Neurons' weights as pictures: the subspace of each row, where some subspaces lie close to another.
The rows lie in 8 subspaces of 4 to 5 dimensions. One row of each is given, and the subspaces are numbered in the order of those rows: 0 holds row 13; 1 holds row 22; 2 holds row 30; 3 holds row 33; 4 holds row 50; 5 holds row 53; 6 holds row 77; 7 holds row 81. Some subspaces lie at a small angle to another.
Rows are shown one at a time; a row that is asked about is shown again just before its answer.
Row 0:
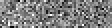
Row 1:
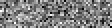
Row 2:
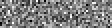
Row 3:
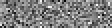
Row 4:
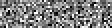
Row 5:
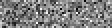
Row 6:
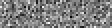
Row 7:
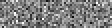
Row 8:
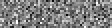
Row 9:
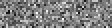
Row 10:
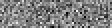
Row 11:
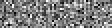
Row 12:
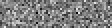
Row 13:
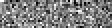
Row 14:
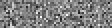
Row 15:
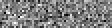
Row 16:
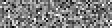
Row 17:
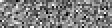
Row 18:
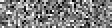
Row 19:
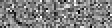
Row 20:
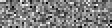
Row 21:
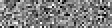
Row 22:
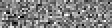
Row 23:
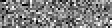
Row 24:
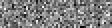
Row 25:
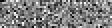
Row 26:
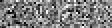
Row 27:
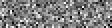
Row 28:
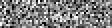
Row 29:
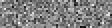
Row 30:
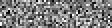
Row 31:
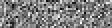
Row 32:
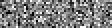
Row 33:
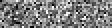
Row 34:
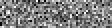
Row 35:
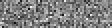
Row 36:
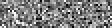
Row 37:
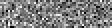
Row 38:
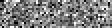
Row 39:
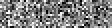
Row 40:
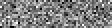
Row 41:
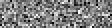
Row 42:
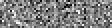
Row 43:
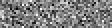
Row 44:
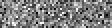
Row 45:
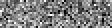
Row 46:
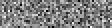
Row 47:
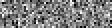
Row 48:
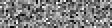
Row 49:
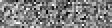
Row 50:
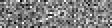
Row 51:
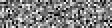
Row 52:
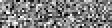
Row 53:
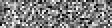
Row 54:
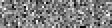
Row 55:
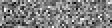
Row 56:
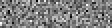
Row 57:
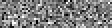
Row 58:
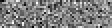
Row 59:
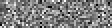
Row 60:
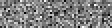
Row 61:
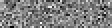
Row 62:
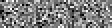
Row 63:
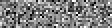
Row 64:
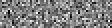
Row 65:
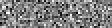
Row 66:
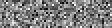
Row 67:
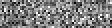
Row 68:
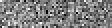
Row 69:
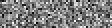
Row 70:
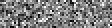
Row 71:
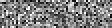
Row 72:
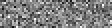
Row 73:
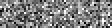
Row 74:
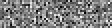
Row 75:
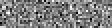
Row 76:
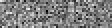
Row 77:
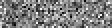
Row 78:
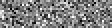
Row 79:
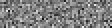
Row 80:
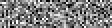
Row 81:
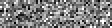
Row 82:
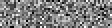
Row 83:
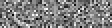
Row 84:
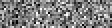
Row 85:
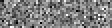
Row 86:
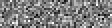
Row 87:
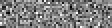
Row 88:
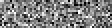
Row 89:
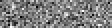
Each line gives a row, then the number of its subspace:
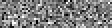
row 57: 1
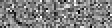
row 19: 5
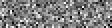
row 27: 7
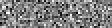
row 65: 1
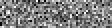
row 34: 2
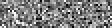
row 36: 5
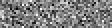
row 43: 3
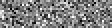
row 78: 3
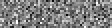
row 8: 0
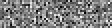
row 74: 1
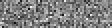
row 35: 2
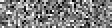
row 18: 7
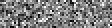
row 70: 7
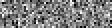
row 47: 4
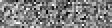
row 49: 3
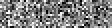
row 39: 7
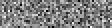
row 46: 3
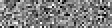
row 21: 5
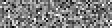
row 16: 2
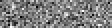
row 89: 1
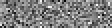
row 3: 5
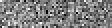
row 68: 6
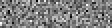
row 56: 2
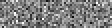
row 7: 0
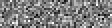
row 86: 0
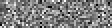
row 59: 5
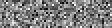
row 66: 3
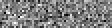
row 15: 1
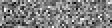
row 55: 3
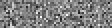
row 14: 1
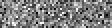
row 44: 6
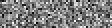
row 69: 6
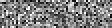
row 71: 6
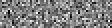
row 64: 2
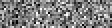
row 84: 5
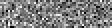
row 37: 4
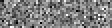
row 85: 0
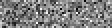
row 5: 6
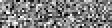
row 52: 1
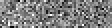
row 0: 4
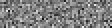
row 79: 4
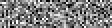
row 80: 6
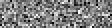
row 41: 0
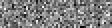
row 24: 4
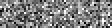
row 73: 7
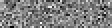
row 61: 5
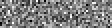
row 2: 2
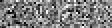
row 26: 5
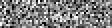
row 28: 2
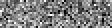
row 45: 7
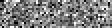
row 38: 0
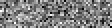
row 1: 7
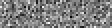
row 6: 7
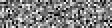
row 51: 4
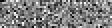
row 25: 0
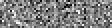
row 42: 3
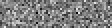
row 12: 6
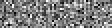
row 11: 0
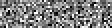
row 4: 4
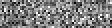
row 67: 3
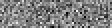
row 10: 3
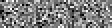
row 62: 3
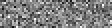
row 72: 2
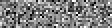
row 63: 6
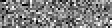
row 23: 1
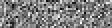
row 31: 5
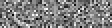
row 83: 3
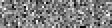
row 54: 4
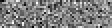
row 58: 0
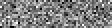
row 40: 2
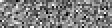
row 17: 3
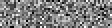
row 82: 5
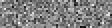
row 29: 6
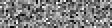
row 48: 7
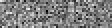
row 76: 6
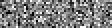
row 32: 4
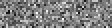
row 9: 7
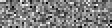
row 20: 2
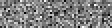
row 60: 4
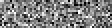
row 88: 0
